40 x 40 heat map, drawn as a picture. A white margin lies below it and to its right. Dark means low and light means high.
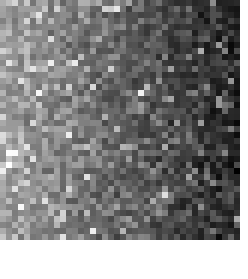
Overall the values sit about 40% of the way up the scale. Values rise toward the left. The texture is fine-grained noise. There are no regular stripes.
